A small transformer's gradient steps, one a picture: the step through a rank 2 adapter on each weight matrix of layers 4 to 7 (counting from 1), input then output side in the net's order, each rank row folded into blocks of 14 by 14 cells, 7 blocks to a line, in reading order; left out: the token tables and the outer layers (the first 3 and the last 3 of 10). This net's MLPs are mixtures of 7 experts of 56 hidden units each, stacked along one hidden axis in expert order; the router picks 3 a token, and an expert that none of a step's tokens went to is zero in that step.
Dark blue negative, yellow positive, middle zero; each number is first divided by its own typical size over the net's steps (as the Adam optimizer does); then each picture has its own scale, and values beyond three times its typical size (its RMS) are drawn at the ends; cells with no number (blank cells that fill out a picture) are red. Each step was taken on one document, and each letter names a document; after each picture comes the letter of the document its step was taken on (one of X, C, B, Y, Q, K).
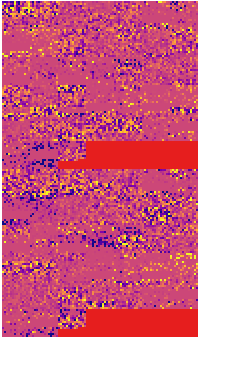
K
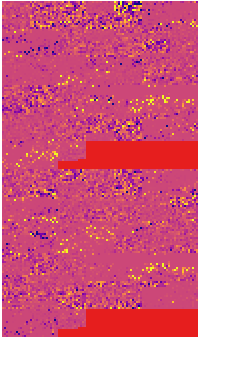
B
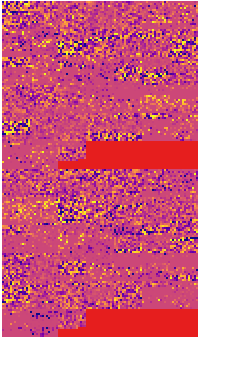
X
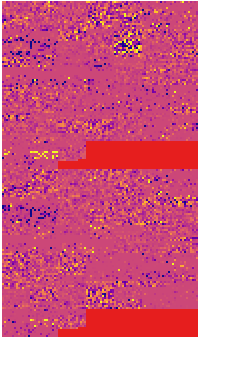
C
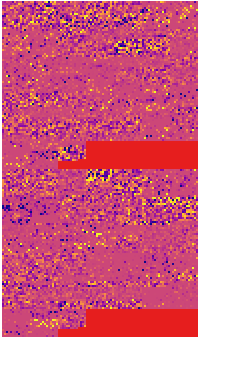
C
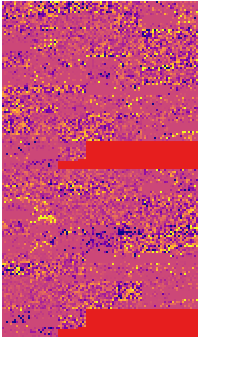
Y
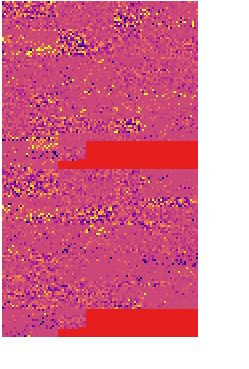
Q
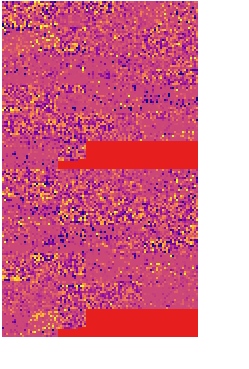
Y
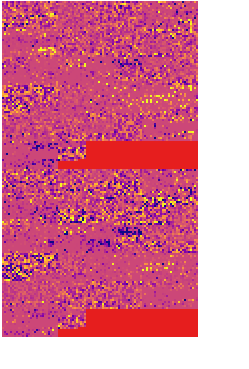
Y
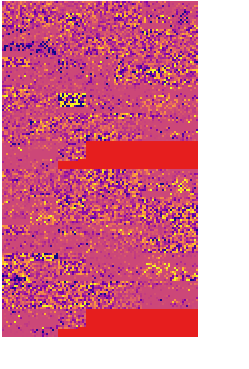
X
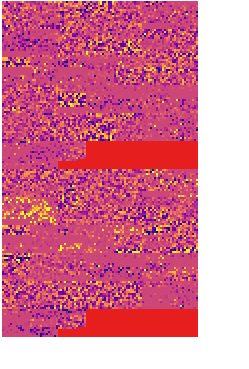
X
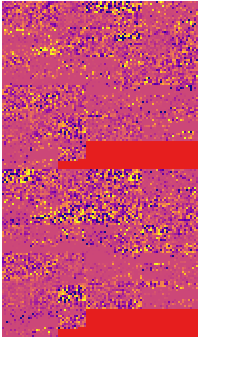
Y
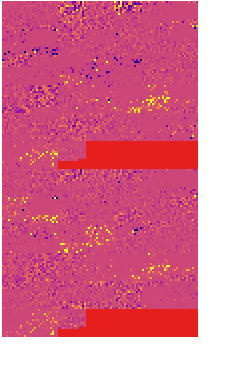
B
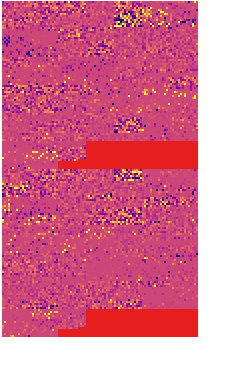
Q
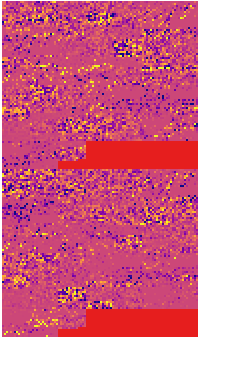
C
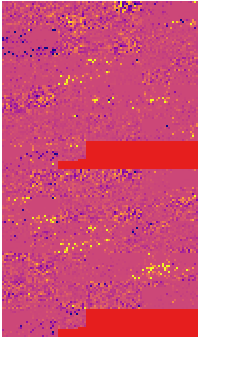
B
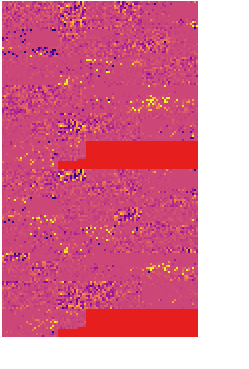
B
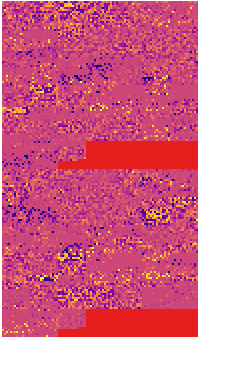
C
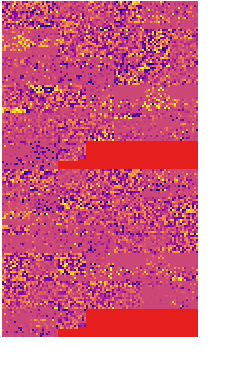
X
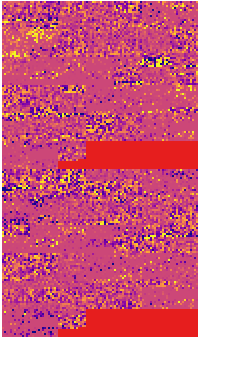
K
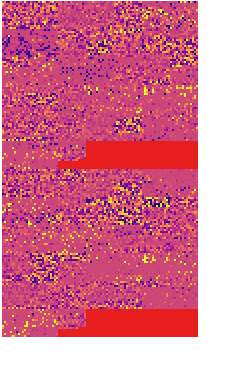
Q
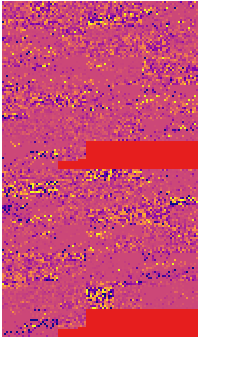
C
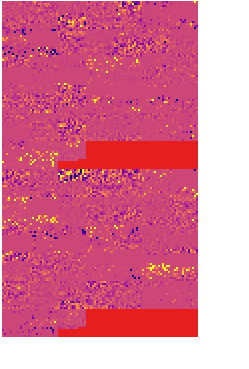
B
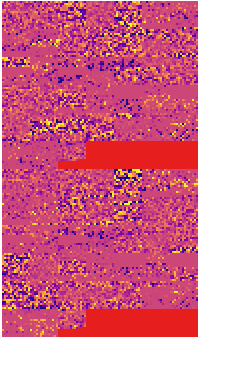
X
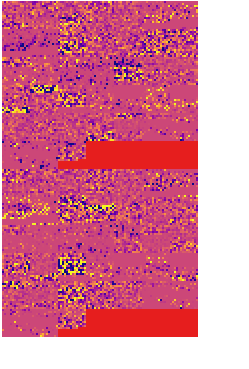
X
